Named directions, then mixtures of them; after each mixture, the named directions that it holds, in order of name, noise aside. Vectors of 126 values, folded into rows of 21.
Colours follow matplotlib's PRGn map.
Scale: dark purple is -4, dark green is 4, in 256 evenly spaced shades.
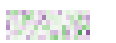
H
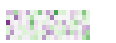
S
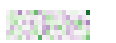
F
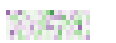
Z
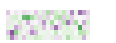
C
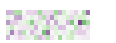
F, S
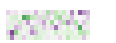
C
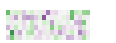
C, Z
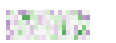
C, H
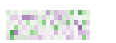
C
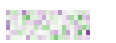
H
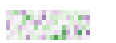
H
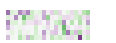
F, H, S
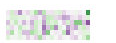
F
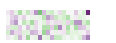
F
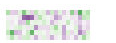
C, H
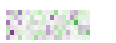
S, Z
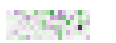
C, Z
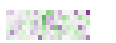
F, Z
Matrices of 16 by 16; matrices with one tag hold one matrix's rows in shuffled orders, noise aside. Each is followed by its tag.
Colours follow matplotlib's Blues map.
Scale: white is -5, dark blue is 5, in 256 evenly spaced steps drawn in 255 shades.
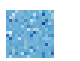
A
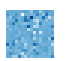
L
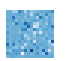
L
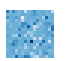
L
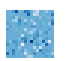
L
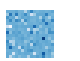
A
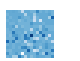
L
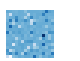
A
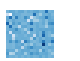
A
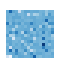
A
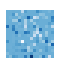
L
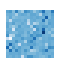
A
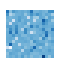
A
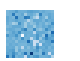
L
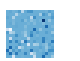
A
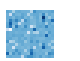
A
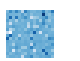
A
